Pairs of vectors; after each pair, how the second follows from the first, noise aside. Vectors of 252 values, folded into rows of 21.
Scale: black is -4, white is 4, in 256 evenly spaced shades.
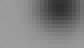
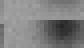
wrapped around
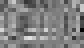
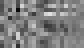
wrapped around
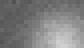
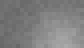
shrunk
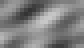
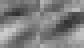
wrapped around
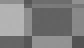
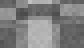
wrapped around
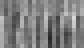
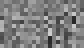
sign-scrambled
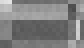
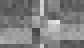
wrapped around
